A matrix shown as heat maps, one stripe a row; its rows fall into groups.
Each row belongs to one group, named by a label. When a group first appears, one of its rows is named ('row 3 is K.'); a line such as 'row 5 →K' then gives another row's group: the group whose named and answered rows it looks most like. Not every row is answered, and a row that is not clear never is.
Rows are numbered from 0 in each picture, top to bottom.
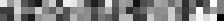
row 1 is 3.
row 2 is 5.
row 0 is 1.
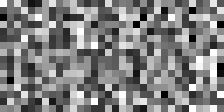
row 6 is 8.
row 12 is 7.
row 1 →8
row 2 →5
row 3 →1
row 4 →8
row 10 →1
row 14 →8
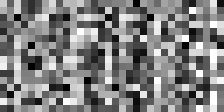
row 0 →1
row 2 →8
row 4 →8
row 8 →1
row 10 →3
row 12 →8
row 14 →1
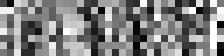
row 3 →1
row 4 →1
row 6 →1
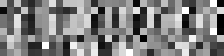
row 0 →1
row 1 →8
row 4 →1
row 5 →7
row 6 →8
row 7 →8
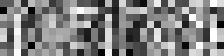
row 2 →7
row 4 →7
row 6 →3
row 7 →7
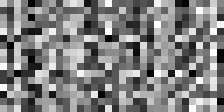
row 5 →8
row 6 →3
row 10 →8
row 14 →5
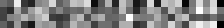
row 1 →5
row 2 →8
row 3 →5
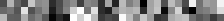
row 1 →8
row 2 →8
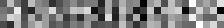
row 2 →7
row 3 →5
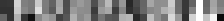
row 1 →3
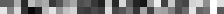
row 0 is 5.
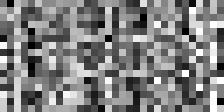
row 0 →3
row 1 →7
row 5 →8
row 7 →5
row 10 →8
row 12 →3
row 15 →7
